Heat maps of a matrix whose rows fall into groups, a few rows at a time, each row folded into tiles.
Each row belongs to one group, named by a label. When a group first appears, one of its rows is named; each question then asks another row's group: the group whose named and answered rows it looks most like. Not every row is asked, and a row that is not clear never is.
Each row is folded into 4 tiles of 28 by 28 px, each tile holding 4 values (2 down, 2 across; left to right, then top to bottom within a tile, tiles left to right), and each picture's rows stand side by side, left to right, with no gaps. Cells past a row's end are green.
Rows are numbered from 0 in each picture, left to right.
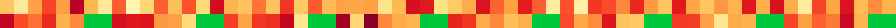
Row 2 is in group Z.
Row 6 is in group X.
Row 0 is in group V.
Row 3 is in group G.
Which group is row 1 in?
X
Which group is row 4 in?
V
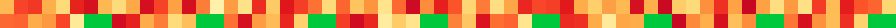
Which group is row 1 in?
V
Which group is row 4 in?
G
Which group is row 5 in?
X
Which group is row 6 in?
V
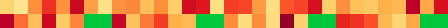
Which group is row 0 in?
V
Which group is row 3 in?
X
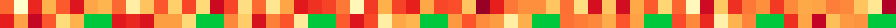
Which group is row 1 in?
X
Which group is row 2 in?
G
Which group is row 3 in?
X
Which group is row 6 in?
X
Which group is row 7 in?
X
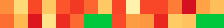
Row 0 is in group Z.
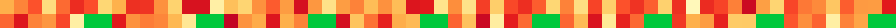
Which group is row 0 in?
Z
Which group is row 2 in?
V
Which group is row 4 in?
Z
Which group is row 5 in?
Z
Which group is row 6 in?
V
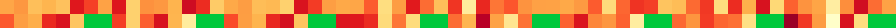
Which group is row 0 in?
G
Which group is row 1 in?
G
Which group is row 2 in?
G
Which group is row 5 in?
Z
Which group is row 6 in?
Z
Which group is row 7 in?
Z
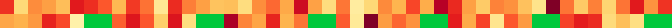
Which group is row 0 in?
G
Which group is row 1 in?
Z
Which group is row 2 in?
V
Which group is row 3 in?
X
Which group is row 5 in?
X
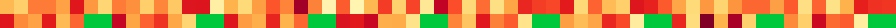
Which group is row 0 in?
V
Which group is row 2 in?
V
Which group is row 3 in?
X
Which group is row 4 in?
G
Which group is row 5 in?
G
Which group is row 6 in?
Z
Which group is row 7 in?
G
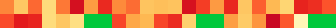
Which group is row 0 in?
X
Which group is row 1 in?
G
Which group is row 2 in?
G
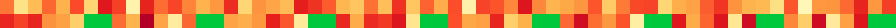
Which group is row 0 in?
X
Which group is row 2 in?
G
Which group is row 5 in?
Z
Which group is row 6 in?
V
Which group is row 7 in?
X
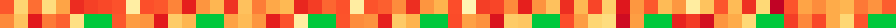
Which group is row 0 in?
G
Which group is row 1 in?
V
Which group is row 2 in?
G
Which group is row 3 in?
V
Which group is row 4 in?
V
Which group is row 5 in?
Z
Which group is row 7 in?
X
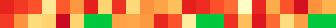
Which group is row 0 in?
Z
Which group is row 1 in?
G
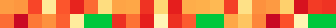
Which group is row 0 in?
Z
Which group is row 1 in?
Z
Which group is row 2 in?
G
